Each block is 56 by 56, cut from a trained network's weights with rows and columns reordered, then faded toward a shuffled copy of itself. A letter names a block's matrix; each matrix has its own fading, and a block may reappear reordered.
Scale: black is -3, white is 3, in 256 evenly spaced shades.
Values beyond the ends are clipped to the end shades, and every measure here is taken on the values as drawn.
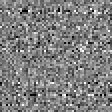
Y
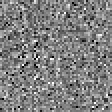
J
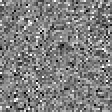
J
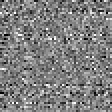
Y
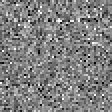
J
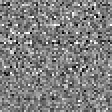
Y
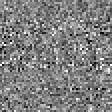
Y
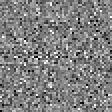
J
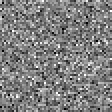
J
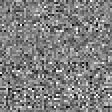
Y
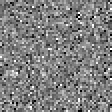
J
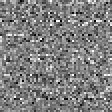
Y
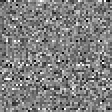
Y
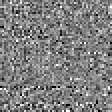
Y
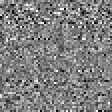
Y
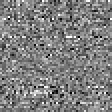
Y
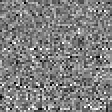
Y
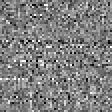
Y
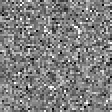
J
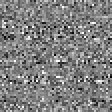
Y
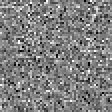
J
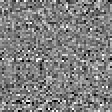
Y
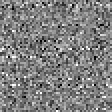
Y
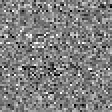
Y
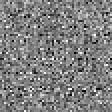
Y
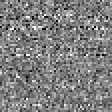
Y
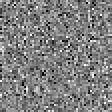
J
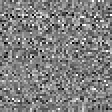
Y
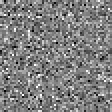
J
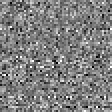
Y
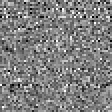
Y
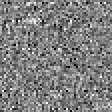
Y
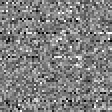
Y
